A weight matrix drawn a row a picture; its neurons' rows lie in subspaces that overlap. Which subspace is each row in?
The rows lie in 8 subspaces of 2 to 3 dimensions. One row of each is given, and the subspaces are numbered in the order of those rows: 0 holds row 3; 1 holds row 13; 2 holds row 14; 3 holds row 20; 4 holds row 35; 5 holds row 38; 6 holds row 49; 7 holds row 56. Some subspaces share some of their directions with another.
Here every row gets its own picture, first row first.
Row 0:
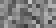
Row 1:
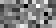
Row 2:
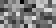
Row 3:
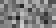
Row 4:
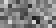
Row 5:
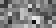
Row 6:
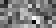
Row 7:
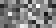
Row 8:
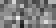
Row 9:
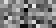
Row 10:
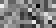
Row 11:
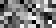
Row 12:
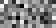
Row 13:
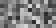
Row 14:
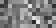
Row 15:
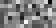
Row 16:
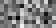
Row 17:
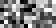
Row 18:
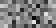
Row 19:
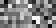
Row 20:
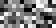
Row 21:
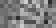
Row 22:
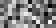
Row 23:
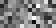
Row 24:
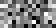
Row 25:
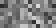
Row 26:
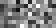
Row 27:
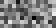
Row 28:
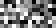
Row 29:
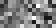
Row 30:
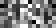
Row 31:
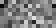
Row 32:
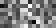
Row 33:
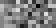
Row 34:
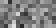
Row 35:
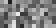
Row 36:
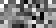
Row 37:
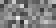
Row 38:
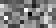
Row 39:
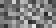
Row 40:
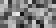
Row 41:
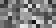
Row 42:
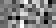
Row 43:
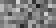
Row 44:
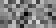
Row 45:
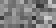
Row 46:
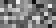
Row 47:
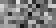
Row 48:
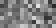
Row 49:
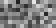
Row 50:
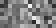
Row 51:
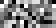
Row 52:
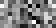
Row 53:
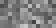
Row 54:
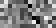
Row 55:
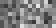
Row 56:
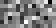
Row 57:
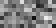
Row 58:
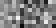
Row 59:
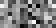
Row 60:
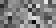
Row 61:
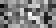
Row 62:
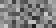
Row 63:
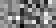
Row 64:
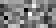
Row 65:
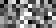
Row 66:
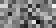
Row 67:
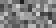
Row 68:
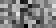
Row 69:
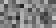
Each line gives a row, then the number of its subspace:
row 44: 4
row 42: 0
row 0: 1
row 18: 4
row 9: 5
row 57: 3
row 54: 2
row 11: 7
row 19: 2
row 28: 6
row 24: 4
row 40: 4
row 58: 1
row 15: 7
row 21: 0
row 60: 3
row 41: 5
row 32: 3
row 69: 0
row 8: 1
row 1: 6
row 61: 5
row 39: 4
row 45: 3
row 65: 4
